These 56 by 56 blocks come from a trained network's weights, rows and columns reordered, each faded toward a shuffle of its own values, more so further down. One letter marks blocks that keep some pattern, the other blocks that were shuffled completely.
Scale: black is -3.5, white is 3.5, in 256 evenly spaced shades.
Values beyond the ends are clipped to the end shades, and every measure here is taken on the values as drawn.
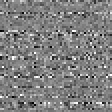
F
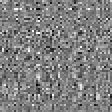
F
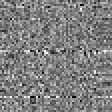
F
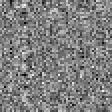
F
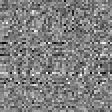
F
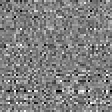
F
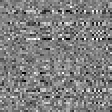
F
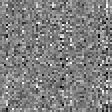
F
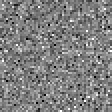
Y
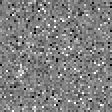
Y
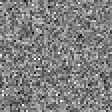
Y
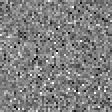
Y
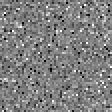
Y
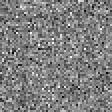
Y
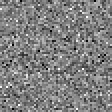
Y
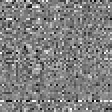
F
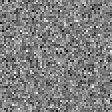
Y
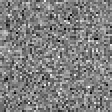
Y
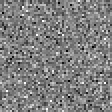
Y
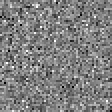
Y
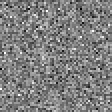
Y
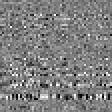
F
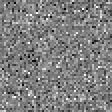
Y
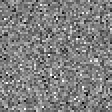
Y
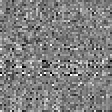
F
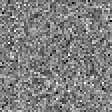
Y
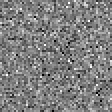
Y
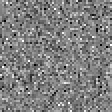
Y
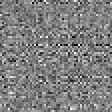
F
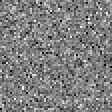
Y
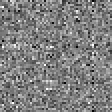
F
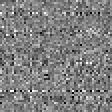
F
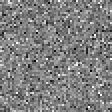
Y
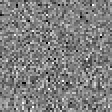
F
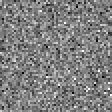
Y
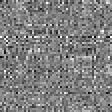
F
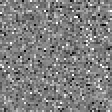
Y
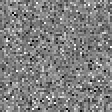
Y
